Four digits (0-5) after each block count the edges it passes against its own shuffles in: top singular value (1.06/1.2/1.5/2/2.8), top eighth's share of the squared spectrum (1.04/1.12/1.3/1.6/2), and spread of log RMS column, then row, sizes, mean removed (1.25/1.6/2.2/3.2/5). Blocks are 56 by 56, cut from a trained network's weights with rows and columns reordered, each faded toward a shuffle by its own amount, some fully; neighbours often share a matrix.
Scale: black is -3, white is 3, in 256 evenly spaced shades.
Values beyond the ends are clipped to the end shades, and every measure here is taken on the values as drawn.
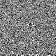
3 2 0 1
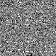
3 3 0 2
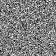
2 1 0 0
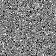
0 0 0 0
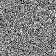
2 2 0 0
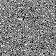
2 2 0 1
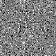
3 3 1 2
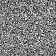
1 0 0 0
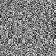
4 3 1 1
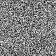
0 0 0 0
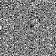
3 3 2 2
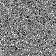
0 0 0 0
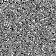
0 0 0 0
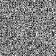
3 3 2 1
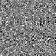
3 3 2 2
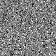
0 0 0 0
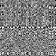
4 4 2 3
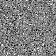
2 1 0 0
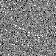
2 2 0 1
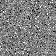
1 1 0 0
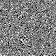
1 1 0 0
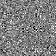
3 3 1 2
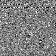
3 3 0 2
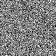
1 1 0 0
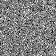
1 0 0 0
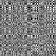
5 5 3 3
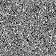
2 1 0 0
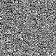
3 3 1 1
